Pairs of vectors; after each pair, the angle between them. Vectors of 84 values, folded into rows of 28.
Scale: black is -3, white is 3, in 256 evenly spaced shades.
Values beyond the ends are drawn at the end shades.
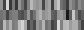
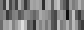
nearly parallel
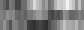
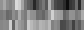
nearly opposite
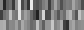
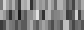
nearly opposite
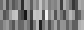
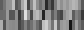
orthogonal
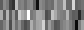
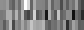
orthogonal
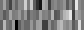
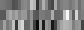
partly aligned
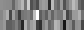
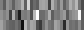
nearly parallel
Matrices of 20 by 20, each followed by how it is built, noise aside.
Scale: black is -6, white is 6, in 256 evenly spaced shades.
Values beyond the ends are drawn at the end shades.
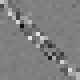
banded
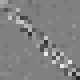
banded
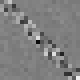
banded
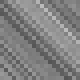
Toeplitz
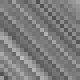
Toeplitz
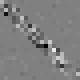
banded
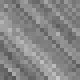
Toeplitz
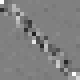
banded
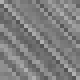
Toeplitz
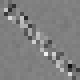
banded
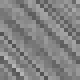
Toeplitz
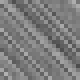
Toeplitz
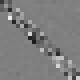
banded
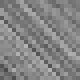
Toeplitz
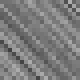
Toeplitz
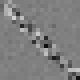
banded
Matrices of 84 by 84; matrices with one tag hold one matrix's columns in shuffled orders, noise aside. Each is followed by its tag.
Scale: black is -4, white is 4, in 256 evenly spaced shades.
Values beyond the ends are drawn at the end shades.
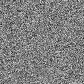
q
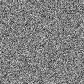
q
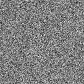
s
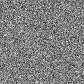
s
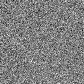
q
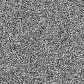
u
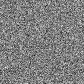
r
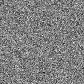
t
